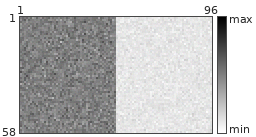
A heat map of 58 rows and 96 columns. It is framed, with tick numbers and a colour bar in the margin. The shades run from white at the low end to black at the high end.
The table splits into one row of 2 panels. Panel 1,1: middling, fine-grained. Panel 1,2: very low, fine-grained, faint in contrast.
